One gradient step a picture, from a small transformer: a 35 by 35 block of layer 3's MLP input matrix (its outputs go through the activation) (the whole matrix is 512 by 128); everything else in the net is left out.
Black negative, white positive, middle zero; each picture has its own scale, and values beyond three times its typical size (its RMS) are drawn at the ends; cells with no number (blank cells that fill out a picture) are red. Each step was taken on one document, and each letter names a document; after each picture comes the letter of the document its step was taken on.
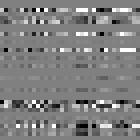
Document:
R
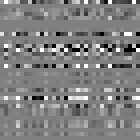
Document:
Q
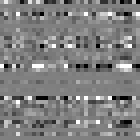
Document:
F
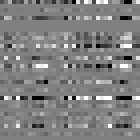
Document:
F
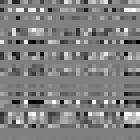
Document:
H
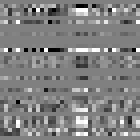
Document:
R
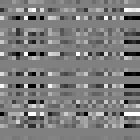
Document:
H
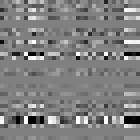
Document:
H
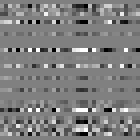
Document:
R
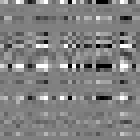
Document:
F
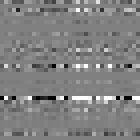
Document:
Q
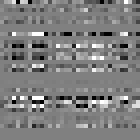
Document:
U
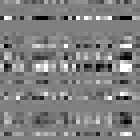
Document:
F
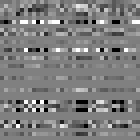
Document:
R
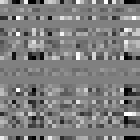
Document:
H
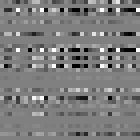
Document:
Q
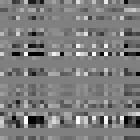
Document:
H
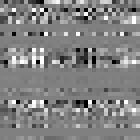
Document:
U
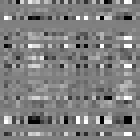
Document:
F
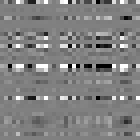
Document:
F
